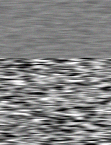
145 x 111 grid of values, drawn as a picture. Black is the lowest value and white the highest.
There is no overall slope. The top part is calmer, up to a seam about 40% of the way down. Neither half mirrors the other. Overall the values sit about 50% of the way up the scale. Streaks run across, left to right.
